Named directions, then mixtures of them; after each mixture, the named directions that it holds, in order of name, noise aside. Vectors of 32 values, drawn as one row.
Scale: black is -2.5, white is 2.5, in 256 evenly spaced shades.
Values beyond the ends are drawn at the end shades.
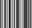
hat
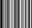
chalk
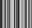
chalk, hat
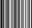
chalk, hat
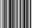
chalk, hat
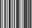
hat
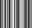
chalk, hat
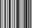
hat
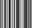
hat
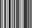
hat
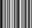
chalk, hat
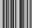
chalk, hat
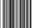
chalk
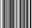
chalk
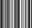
chalk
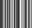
chalk, hat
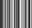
chalk, hat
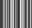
chalk, hat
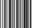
chalk, hat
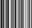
chalk, hat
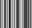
hat
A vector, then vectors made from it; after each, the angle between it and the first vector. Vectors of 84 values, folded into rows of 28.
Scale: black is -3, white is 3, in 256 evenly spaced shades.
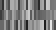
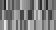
orthogonal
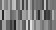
orthogonal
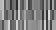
partly opposed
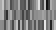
nearly opposite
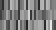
nearly parallel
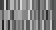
partly aligned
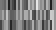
orthogonal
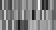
orthogonal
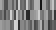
partly opposed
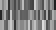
orthogonal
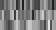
orthogonal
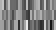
nearly opposite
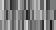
nearly opposite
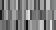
nearly parallel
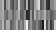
nearly opposite
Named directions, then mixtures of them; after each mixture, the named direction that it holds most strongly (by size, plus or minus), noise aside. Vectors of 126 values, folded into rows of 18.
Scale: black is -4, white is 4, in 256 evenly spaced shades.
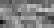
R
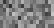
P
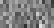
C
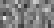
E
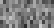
C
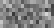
P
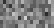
P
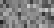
R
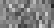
C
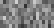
E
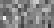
E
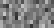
E
